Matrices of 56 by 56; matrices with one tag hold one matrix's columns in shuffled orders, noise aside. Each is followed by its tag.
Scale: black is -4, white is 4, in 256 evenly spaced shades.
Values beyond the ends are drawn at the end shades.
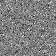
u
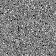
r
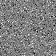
u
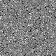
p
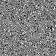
r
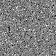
r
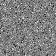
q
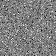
p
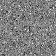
r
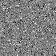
q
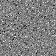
u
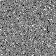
r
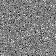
p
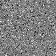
u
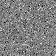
q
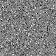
r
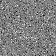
p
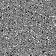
p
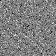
u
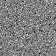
u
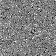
p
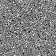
u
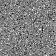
r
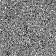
r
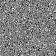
q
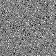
u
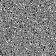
q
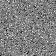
p
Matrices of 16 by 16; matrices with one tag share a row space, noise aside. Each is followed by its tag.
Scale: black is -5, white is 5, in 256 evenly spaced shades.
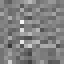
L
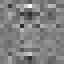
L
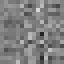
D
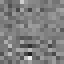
L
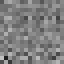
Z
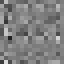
Z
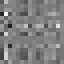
Z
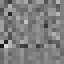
Z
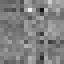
D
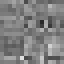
D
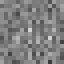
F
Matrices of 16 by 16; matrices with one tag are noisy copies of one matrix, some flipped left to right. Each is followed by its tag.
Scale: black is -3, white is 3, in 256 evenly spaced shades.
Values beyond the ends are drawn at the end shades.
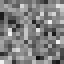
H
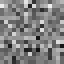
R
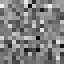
R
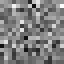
R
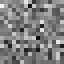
R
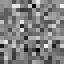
R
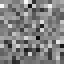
R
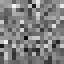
R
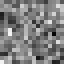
H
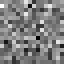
R
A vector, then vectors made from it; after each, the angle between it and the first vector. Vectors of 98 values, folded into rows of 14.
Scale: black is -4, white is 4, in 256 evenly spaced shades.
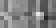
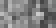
nearly parallel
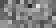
orthogonal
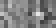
nearly parallel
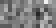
partly opposed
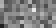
orthogonal
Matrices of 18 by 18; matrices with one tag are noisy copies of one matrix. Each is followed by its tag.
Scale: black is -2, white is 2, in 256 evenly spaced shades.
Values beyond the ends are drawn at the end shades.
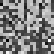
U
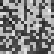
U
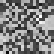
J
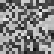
J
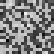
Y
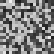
Y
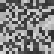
J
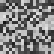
J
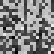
U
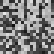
U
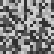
U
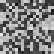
J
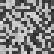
Y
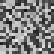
Y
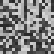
U
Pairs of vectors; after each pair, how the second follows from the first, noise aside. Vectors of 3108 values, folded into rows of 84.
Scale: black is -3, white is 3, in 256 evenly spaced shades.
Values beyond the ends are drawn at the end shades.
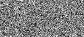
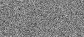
shrunk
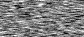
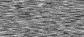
shrunk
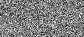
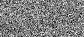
negated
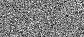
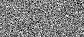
negated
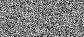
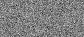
shrunk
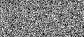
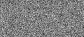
shrunk
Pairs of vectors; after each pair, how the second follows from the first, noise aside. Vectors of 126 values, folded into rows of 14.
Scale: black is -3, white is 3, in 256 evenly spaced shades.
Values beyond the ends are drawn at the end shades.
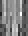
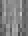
shrunk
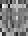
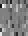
partly zeroed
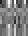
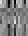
negated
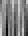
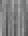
shrunk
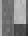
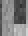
negated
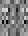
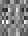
negated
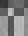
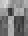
negated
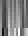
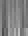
shrunk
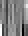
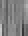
shrunk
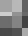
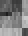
negated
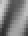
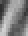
negated
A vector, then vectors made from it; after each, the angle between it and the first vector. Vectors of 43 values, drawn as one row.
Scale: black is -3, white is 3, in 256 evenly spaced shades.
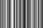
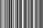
orthogonal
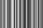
nearly parallel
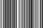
orthogonal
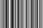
nearly opposite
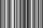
nearly parallel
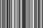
partly aligned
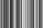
partly opposed
